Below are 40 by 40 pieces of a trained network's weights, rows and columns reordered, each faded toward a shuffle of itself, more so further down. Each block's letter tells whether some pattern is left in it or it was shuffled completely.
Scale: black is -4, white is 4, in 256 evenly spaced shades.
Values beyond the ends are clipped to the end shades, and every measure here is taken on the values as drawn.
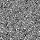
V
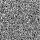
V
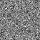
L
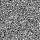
V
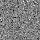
V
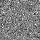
V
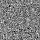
V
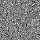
L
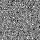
V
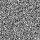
V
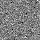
V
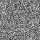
L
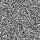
V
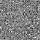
L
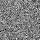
V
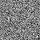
V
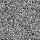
L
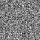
L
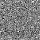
L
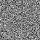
L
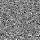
L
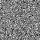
V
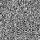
L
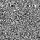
L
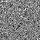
V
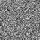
L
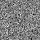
V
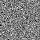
V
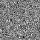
L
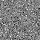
V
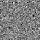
L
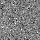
V
